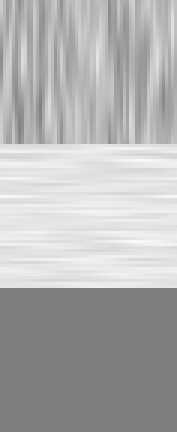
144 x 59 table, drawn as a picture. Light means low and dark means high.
The table splits into 3 rows of 1 panel. Panel 1,1: low, streaked downward. Panel 2,1: very low, streaked across, faint in contrast. Panel 3,1: middling, flat.
